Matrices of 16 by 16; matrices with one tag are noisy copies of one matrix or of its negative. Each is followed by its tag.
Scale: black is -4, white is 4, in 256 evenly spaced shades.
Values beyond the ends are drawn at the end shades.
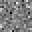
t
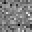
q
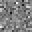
t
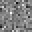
t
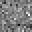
q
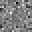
t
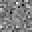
t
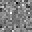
t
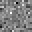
t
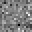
q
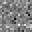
q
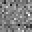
q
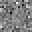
t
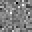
t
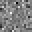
t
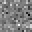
q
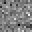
q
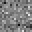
q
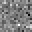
q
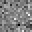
q
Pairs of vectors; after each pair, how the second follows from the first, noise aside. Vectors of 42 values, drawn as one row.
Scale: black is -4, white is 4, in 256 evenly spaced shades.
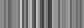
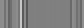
partly zeroed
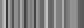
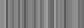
shrunk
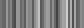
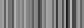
sign-scrambled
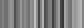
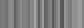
shrunk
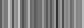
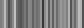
wrapped around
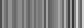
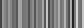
copied
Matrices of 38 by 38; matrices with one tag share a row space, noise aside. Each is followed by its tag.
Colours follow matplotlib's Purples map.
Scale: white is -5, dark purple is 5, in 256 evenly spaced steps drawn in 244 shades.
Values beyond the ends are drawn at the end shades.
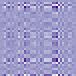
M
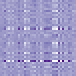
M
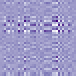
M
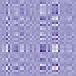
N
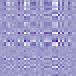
M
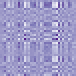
M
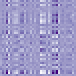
N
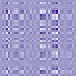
N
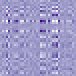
N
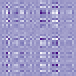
N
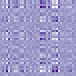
N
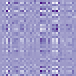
N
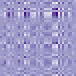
M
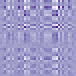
M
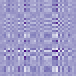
M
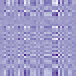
M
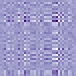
M
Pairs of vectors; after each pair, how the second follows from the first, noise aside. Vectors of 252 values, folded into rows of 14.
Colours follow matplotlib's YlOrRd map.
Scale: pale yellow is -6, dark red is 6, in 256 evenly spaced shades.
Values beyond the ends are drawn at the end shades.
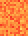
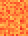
negated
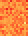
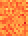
negated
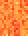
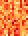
scaled up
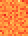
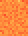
shrunk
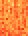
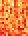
scaled up
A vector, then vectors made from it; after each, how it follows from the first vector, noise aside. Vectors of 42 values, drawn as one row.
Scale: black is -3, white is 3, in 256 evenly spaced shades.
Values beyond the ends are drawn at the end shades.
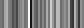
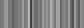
shrunk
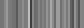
shrunk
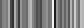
wrapped around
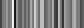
wrapped around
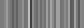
shrunk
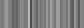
shrunk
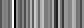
wrapped around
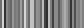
wrapped around
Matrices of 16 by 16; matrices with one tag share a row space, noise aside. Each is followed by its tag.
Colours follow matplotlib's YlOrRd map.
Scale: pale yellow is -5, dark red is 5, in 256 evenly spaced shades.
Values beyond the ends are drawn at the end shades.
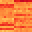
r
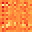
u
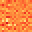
u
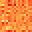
u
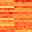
r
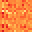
u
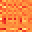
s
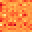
s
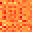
s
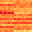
r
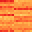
r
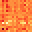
u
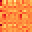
s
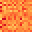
s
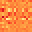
u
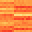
r
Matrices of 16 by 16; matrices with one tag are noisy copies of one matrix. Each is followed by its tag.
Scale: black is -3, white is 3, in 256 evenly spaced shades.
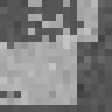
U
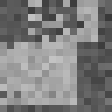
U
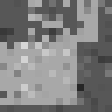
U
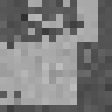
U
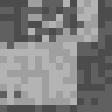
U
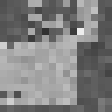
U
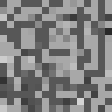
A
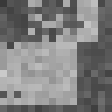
U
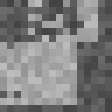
U
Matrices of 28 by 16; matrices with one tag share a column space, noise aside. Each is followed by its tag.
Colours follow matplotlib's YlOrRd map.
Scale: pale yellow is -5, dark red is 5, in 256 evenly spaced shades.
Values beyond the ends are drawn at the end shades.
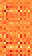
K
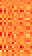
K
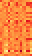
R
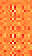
K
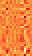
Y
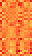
R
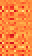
K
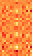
K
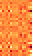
K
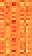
R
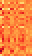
Y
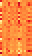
R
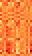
R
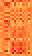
R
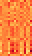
R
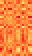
Y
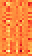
R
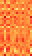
Y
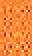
K
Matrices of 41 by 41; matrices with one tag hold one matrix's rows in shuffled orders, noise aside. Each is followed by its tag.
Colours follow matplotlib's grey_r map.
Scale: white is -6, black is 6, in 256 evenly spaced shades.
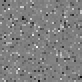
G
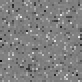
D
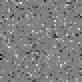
D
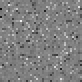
D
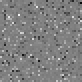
G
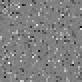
G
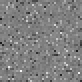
D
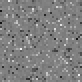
D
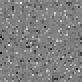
D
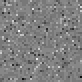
G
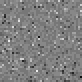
G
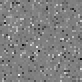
G
